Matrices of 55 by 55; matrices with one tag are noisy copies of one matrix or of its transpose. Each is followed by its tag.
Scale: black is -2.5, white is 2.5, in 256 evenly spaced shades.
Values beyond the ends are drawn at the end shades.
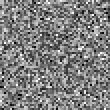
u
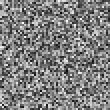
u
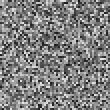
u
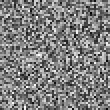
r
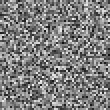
r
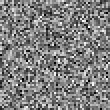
u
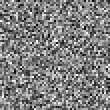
r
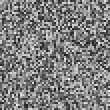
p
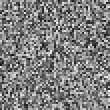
p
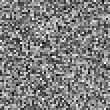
p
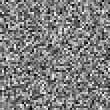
r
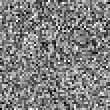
p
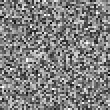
r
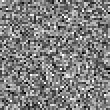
p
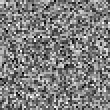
u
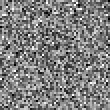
u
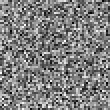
u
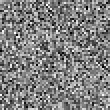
p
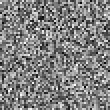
p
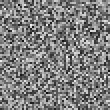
r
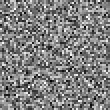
r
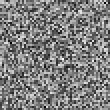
u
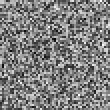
u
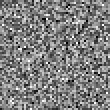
r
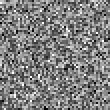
u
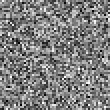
p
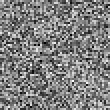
p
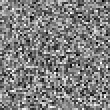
u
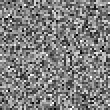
r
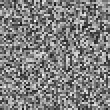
r
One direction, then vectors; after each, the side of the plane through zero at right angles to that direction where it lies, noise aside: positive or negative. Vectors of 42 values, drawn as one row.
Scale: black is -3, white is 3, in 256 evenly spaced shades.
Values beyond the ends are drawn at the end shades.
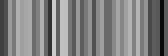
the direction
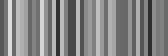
positive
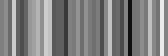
negative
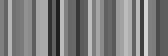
positive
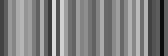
positive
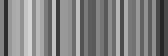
positive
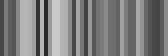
positive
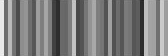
negative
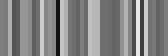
positive
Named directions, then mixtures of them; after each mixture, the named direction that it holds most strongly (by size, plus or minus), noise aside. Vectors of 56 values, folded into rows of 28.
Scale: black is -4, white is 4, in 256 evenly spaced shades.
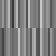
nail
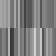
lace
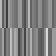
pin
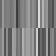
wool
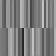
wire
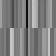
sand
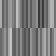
wool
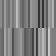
wool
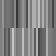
wool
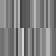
wire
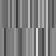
wool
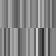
wool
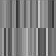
wool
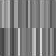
nail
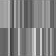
lace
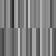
nail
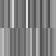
nail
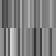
lace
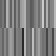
wire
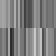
lace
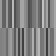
wire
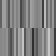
wire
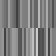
wool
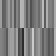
wire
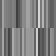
wool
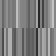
wool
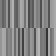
nail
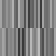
nail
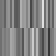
wire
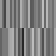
wire
